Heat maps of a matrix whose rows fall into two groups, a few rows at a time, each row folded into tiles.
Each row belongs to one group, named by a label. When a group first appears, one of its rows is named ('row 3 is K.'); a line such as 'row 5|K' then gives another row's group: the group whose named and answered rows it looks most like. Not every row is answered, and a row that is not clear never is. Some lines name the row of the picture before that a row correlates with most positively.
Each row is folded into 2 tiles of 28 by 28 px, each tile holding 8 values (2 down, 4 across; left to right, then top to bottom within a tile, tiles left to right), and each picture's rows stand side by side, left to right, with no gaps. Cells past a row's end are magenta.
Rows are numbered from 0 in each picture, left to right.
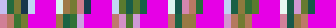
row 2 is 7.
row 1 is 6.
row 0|7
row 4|7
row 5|6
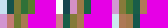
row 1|6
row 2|7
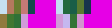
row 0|6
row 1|7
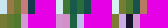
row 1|7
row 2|7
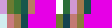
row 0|7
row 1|6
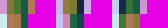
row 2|7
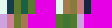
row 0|7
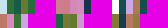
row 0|7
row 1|6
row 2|6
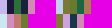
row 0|7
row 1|7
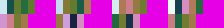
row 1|7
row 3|6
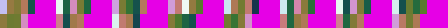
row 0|6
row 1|6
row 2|7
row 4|6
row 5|6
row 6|6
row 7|7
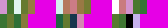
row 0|6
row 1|6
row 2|6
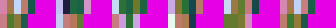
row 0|6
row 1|7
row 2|7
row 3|7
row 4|6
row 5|6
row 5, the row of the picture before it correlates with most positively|0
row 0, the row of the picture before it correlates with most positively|0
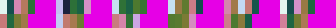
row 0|6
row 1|7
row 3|6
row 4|6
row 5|6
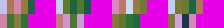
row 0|6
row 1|7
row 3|7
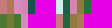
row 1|6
